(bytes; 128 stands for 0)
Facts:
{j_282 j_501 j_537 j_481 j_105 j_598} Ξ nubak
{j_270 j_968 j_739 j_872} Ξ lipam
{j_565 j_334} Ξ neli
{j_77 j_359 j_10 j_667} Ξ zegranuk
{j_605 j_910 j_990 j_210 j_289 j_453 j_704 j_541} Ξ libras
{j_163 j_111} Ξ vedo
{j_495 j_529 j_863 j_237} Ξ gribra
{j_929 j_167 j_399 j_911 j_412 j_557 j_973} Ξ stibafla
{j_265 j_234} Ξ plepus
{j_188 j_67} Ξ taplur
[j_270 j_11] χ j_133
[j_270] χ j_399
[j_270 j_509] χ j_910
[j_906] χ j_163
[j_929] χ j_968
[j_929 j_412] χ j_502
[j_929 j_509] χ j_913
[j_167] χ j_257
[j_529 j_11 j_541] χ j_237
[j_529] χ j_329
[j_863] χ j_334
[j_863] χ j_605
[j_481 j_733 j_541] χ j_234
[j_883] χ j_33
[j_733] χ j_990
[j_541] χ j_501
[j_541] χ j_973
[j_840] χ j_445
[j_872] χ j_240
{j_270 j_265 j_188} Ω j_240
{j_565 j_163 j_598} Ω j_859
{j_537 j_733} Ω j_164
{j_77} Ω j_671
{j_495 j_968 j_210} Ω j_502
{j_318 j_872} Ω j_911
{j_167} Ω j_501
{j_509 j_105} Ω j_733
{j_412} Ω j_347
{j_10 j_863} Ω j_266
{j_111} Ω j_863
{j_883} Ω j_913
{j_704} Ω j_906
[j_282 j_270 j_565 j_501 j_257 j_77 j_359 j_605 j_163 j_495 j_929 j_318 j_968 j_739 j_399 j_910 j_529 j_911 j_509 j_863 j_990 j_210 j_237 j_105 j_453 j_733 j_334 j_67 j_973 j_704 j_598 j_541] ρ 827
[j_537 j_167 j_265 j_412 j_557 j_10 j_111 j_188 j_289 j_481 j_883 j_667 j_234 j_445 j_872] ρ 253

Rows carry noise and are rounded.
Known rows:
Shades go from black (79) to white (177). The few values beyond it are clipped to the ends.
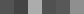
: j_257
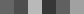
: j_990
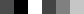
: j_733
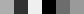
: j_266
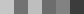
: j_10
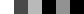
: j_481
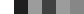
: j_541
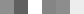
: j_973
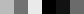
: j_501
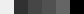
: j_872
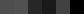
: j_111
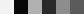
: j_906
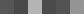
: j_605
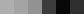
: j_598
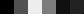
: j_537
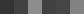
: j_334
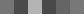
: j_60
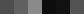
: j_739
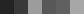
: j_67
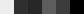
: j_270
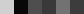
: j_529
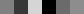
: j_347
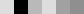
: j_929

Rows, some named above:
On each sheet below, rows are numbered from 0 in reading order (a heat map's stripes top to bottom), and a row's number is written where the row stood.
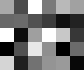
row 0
j_557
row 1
j_968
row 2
j_412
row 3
j_105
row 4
j_883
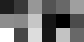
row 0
j_67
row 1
j_282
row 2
j_234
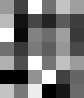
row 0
j_557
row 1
j_863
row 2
j_11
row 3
j_188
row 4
j_557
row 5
j_509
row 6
j_501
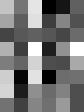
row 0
j_501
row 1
j_667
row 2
j_565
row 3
j_911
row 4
j_359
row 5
j_502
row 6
j_840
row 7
j_188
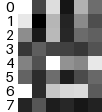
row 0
j_234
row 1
j_906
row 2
j_913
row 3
j_495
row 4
j_399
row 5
j_237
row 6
j_167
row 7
j_163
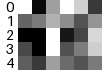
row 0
j_412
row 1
j_77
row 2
j_164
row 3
j_733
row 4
j_910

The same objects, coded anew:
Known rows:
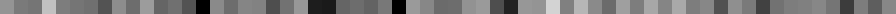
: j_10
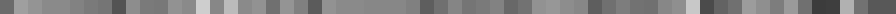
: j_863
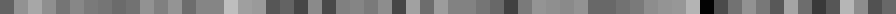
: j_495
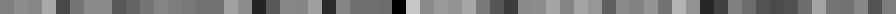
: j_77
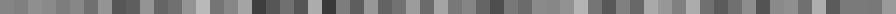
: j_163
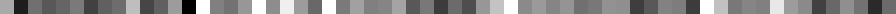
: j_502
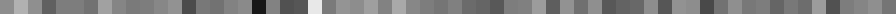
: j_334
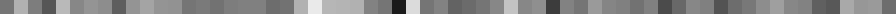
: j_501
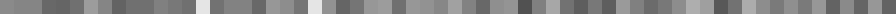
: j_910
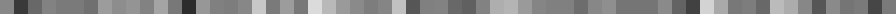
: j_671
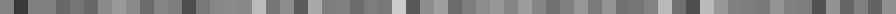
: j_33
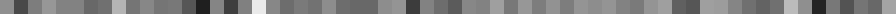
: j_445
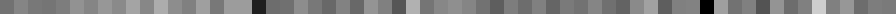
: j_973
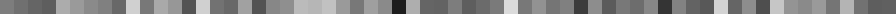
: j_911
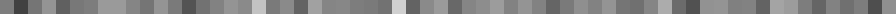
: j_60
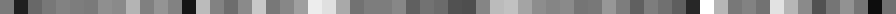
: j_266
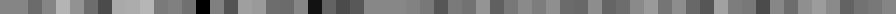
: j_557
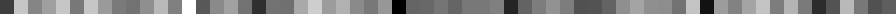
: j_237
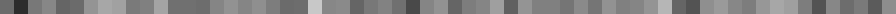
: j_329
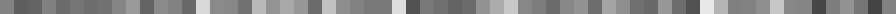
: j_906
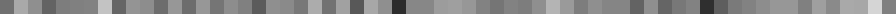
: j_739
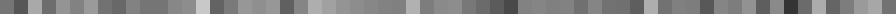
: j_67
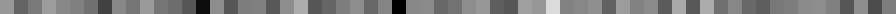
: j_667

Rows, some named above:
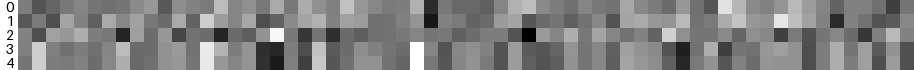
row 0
j_906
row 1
j_11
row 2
j_188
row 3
j_541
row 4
j_541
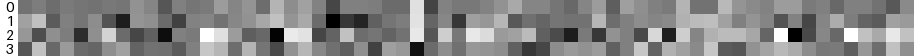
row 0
j_840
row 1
j_412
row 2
j_509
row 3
j_270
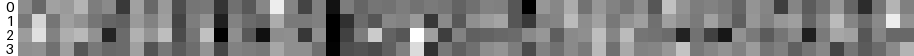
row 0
j_188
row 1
j_872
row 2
j_234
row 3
j_883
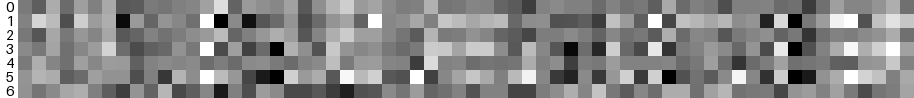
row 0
j_67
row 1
j_537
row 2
j_67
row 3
j_105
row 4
j_282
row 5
j_733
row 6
j_111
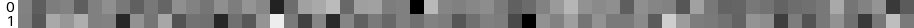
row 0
j_359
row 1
j_188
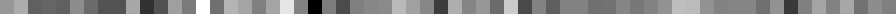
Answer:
j_929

